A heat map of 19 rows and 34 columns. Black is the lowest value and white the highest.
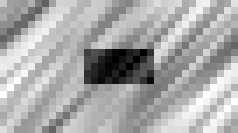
Odd patch: lower, in the centre. Ninth with the lowest average: centre. Calmest part: bottom middle. Slope: none.
